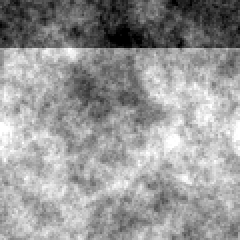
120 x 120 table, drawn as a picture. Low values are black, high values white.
Ninth with the lowest average: top middle. Seam: horizontal, 20% of the way down, the bottom part higher. Average level on the scale: 60%.
